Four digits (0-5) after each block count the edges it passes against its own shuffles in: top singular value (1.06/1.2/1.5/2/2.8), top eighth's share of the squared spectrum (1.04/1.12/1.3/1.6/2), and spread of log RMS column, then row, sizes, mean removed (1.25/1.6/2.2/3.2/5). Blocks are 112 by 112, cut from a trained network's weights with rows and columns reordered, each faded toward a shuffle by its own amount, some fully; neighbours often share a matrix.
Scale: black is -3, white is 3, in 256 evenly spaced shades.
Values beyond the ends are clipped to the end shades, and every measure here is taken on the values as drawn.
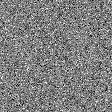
0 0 0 0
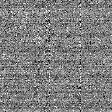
3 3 3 0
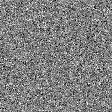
2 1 0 0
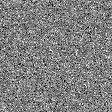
1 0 0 0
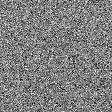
0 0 0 0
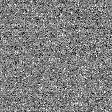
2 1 1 0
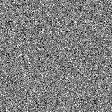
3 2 0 1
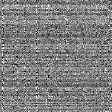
4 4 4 1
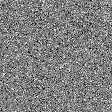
0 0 0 0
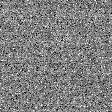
1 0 0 0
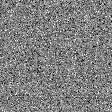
0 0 0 0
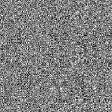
4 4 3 2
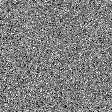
0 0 0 0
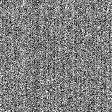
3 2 0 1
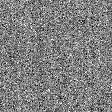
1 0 0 0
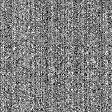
4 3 1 2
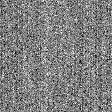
3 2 0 1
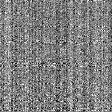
4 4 1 3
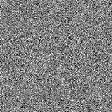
3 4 1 2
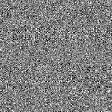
3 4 1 3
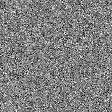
2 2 0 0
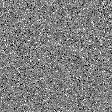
2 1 1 0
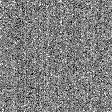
2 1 0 0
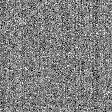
2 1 0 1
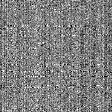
4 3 1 3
